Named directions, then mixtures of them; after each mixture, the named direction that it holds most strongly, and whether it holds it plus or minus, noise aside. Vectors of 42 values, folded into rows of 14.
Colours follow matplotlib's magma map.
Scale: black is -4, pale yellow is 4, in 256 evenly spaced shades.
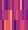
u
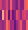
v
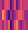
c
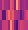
c, minus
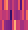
u, minus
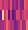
v, plus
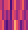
v, minus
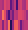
c, plus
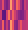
c, minus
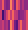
c, minus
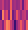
v, plus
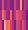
u, plus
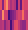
u, minus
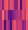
u, minus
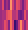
c, minus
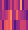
u, plus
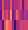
u, plus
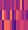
u, plus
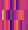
c, plus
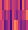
u, minus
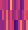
v, plus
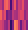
c, plus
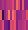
c, minus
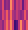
v, plus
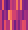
u, plus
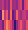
v, plus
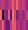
v, minus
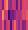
u, minus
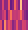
u, plus
